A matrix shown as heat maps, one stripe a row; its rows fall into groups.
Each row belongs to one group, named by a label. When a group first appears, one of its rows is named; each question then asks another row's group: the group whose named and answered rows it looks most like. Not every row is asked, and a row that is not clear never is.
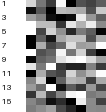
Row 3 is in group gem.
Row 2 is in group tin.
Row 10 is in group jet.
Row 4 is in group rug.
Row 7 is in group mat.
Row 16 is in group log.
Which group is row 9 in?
tin
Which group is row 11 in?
mat
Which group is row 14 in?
tin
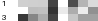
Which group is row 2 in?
rug
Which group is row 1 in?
rug
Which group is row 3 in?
mat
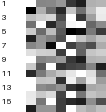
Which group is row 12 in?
rug
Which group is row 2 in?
mat
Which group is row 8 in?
rug
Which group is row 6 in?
mat
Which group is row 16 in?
mat
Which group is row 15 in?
jet
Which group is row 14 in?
rug
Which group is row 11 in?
tin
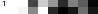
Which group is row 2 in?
jet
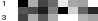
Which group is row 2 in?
gem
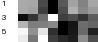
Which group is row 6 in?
jet
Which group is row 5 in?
jet
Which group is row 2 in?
gem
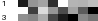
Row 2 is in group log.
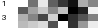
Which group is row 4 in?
rug
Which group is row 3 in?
log
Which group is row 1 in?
jet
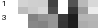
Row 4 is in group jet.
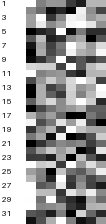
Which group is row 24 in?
rug
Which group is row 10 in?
rug
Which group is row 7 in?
mat
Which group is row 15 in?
tin
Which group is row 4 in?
tin
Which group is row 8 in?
mat
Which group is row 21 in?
tin
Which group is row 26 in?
log
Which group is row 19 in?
mat
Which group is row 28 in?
rug
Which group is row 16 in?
tin
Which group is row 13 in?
mat
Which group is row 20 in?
log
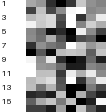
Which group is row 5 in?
gem
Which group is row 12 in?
rug
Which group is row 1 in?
gem
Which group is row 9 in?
jet
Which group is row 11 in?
rug
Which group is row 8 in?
tin
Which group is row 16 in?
gem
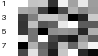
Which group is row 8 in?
tin
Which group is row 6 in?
jet
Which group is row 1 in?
rug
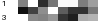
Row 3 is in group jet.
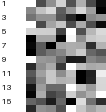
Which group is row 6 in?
mat
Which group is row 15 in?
gem
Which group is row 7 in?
tin
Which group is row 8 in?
tin
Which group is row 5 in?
rug
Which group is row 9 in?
jet
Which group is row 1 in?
log
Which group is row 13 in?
mat
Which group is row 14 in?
mat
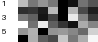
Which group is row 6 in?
mat
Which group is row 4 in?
jet
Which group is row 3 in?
gem
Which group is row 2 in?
gem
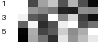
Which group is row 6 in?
mat
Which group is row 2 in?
jet
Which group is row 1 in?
log
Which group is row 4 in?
tin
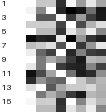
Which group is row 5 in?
rug
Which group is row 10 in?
jet
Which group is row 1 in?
rug
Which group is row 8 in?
log
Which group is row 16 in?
rug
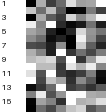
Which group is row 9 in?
rug
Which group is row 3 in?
mat
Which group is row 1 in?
mat
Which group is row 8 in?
log
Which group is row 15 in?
mat
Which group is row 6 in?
gem
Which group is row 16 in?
tin
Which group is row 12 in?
log
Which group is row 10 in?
rug
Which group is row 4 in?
jet
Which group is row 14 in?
tin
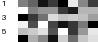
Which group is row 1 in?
gem
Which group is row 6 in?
mat
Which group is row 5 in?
rug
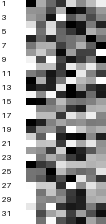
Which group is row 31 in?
log
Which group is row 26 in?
gem
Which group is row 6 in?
tin
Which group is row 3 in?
log
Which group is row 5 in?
jet
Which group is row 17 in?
rug
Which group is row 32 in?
jet
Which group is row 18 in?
tin
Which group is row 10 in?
rug
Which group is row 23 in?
jet
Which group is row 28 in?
jet
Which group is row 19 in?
mat
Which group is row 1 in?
mat
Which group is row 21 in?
rug
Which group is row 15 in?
tin
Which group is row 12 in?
mat
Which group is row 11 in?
gem
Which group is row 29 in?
jet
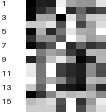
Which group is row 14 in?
tin
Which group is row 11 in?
jet
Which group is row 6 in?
mat
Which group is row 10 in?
jet
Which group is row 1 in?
tin
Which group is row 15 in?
rug
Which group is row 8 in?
jet
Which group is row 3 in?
mat
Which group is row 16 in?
rug
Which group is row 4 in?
rug
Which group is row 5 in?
mat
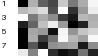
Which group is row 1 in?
mat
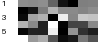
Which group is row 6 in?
jet
